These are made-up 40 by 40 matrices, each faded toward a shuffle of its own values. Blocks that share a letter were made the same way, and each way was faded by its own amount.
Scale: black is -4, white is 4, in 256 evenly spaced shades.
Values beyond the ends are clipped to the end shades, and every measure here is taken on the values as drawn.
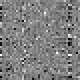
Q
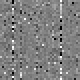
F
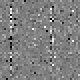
Q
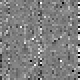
F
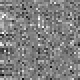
Q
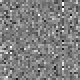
F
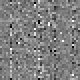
F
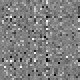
Q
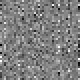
F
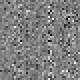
F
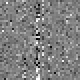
F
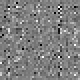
Q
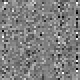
F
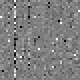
Q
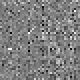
Q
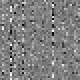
F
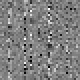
F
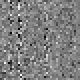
F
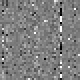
F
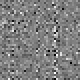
Q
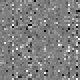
Q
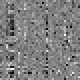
Q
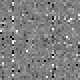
Q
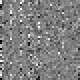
F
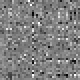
Q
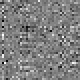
Q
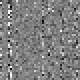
F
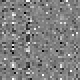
Q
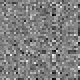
Q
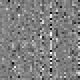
F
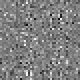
Q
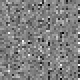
F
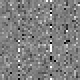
F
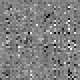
Q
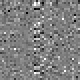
Q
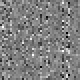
F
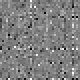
Q
